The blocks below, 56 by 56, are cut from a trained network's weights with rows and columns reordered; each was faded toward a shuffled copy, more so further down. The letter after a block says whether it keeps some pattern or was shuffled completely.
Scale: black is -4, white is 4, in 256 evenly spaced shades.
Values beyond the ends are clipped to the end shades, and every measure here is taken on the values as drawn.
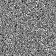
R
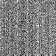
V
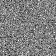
R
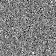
R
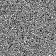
R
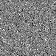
R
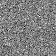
R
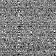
V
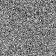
R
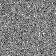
R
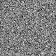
R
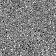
R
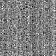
V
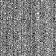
V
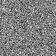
R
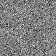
R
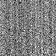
V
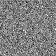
R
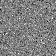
R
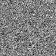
V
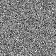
R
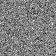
R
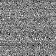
V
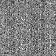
V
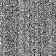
V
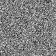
R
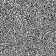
R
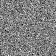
R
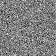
R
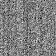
V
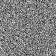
R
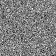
R
